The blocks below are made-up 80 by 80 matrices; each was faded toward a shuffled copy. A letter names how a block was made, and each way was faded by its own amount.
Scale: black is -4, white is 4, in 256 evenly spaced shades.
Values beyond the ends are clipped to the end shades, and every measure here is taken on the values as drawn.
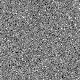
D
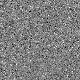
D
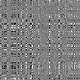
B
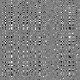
B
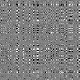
B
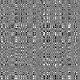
B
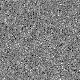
D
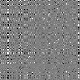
B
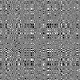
B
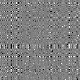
B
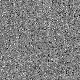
D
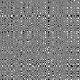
B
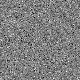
D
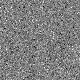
D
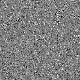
D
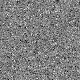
D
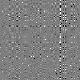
B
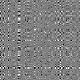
B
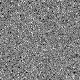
D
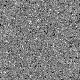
D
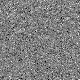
D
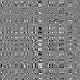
B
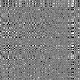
B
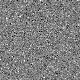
D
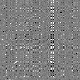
B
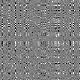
B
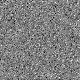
D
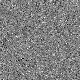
D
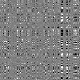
B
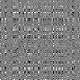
B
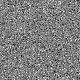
D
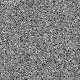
D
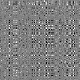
B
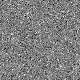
D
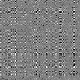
B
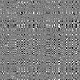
B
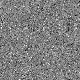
D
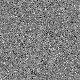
D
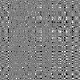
B
